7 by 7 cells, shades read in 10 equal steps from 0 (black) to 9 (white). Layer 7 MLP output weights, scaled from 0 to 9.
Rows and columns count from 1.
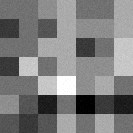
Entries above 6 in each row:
0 0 1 2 2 0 0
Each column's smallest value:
2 2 1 4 0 2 1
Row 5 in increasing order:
4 4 4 5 6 7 9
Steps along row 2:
up down up down same up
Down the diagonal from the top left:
4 4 6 6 5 2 4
